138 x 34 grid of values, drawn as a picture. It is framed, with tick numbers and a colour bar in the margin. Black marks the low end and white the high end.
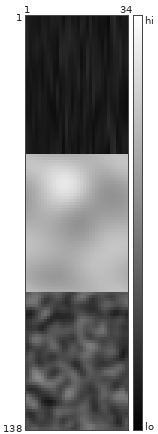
It is made of 3 by 1 panels. Panel 1,1: very low, streaked downward, faint in contrast. Panel 2,1: high, smooth. Panel 3,1: low, blotchy.
